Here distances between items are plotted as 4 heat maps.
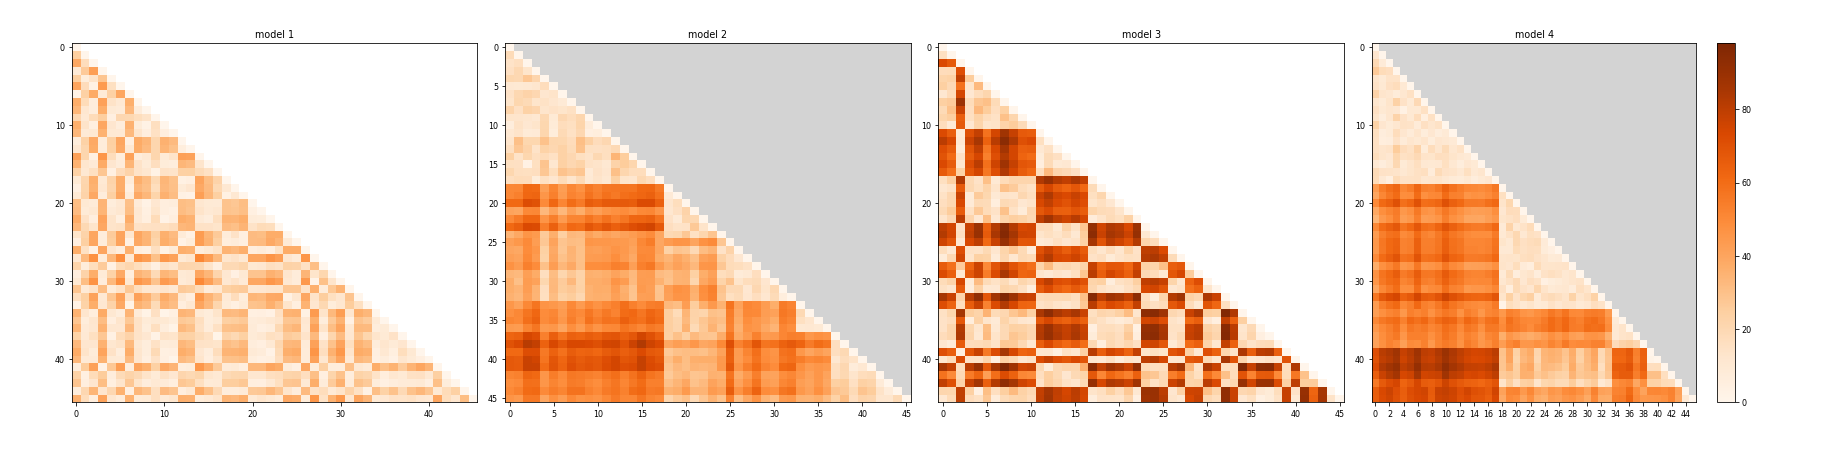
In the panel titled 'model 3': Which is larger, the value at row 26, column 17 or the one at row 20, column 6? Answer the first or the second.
the first
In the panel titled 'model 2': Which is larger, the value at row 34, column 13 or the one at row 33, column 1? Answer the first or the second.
the first
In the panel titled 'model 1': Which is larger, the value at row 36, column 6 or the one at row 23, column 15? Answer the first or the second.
the first
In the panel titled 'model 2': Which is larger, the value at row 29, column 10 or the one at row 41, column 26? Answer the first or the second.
the second
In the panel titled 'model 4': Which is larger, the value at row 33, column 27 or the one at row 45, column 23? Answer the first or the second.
the second
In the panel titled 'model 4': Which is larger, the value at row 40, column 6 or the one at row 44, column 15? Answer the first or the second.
the first
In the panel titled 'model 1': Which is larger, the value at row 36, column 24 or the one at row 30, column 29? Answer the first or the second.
the first
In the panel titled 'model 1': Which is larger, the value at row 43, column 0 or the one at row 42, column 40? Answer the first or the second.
the first
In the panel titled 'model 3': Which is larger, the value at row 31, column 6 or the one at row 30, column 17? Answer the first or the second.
the second
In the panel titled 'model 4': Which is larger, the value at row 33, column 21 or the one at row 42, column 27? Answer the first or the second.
the second
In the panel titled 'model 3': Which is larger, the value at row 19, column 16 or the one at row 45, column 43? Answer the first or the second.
the second
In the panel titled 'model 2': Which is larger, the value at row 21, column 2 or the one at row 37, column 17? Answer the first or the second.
the second
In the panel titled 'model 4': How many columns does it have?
46
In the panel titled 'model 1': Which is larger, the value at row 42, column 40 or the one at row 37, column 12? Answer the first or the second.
the second
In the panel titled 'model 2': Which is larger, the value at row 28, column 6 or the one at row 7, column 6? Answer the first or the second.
the first
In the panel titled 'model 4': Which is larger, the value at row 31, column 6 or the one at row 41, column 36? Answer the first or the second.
the second
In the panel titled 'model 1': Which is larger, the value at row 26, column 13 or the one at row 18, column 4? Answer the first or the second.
the first
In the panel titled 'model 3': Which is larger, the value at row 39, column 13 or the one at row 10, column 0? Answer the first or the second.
the second
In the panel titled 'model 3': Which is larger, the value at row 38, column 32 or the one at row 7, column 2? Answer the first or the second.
the second
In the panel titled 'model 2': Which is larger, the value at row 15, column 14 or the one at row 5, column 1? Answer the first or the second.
the first
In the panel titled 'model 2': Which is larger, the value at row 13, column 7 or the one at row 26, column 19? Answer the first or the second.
the second
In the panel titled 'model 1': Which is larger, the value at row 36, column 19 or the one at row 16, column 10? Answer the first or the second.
the first
